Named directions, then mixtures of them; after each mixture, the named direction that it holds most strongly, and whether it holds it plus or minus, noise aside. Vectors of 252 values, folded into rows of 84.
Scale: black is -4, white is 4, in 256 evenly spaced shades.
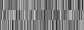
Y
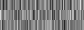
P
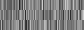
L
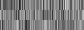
L, plus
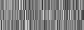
L, minus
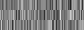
Y, plus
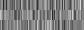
P, plus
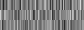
P, plus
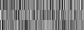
P, plus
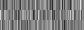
P, plus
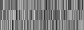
Y, plus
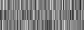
P, minus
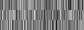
Y, plus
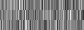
L, minus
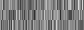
Y, minus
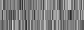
Y, minus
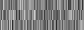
Y, plus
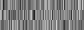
Y, minus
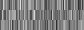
Y, plus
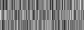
P, plus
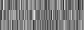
Y, plus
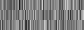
L, plus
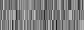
Y, plus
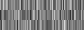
P, minus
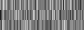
P, minus
